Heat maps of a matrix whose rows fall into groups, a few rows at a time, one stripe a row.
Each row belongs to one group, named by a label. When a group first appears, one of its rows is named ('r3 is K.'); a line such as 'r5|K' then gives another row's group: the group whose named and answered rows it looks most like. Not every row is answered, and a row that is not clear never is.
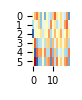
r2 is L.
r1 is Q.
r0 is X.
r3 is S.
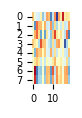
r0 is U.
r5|X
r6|S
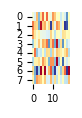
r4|S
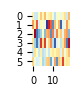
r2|S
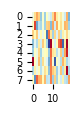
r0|X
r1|S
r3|Q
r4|Q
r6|Q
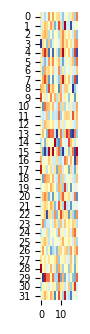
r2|X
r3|L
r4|X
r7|X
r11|Q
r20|X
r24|Q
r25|X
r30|Q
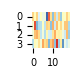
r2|X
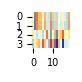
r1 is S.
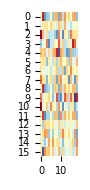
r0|S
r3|Q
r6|U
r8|S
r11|S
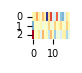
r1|L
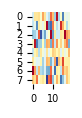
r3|S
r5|U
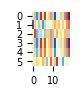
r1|L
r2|S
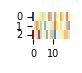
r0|L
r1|X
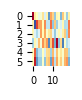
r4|S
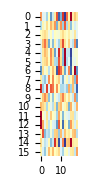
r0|U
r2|X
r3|X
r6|Q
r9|X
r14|U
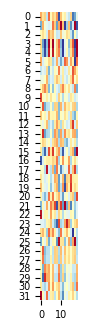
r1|Q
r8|X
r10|S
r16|L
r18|U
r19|U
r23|Q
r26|S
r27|S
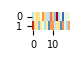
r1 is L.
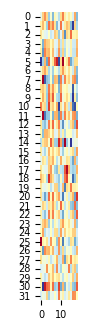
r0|X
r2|U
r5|L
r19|U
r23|X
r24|S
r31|Q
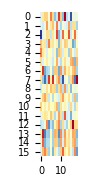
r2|L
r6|S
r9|X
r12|Q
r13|S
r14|S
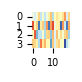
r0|Q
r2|S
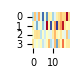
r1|U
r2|X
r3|U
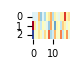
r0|Q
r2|L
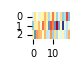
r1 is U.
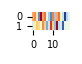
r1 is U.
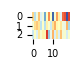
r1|X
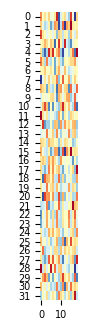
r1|U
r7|L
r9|Q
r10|X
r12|S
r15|U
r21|Q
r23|L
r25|U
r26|S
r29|X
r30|U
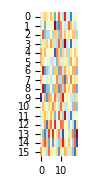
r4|U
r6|S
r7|U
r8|S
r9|L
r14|X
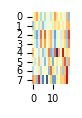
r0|X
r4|U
